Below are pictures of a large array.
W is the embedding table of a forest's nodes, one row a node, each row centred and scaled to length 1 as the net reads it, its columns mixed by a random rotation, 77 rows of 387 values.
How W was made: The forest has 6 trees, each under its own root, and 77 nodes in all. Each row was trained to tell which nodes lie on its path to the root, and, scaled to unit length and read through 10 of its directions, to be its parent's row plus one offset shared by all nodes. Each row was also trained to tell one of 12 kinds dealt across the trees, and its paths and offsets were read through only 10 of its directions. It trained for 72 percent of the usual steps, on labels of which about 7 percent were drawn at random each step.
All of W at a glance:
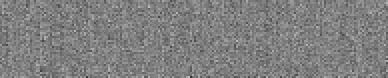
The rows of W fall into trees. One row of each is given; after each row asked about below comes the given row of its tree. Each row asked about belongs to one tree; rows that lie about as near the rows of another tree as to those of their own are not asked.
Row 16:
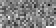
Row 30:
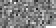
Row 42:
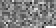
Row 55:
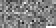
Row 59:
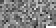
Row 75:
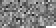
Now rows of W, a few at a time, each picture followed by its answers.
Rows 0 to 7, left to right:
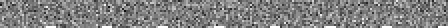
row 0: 16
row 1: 42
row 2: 75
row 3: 55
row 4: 16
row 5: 42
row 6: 16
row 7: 16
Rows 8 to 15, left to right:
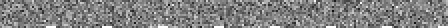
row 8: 42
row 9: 59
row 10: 55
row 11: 16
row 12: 75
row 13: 75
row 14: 55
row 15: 55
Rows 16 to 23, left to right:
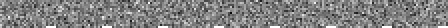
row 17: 55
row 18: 55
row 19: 30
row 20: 30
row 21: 75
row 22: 75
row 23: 59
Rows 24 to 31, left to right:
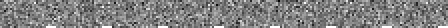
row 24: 75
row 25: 16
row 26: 59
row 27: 59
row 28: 75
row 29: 55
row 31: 75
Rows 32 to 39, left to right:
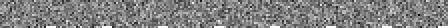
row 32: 59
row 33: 59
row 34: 59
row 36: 16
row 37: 55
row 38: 55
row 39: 59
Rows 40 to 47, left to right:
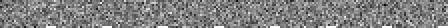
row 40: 55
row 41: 42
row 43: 59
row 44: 55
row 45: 59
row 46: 16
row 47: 42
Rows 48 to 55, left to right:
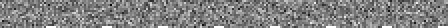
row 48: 59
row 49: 16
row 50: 30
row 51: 30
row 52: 55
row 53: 75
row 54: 16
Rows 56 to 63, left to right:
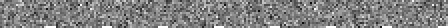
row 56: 42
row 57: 59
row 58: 75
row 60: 16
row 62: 59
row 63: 30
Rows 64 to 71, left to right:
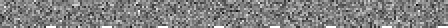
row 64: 55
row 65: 42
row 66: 42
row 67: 16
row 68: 75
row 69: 42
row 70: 42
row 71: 42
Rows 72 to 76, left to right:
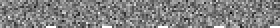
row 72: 16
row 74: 42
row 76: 16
